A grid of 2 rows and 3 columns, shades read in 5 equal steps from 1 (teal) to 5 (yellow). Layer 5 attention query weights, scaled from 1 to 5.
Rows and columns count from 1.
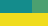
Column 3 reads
2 5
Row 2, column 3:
5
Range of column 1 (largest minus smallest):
4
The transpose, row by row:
1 5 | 1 5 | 2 5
